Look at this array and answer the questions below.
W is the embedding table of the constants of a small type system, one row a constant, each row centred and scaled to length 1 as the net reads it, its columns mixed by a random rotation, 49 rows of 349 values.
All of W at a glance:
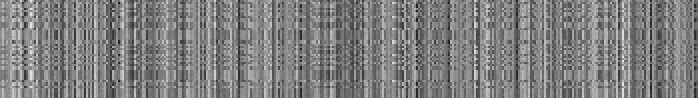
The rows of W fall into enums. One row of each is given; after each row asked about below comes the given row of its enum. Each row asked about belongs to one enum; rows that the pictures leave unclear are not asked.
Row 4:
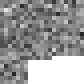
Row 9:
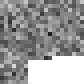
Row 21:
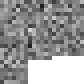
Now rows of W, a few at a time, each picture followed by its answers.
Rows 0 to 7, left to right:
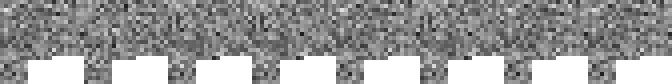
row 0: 4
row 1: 21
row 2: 9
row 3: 9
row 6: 4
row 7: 4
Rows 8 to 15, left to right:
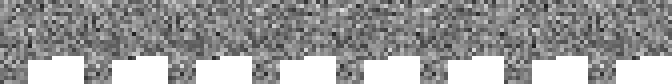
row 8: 21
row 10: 9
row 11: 4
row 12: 4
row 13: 4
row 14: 21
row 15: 9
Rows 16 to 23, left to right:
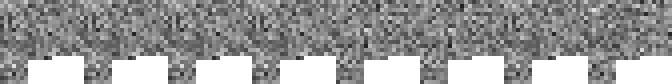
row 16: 9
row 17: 9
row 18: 9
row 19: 9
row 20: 21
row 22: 9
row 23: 4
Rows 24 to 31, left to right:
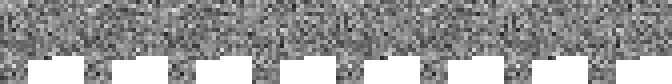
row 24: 9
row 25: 4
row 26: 4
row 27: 21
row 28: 9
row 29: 4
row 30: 9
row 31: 21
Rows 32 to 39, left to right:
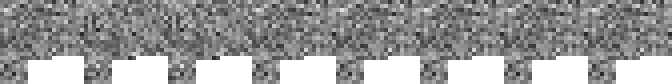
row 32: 4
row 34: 9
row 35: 4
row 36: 4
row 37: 4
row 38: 4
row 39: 4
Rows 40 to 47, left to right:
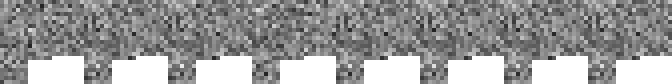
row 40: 21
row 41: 9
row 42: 9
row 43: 4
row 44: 9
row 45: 9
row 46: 9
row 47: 9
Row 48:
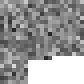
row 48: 9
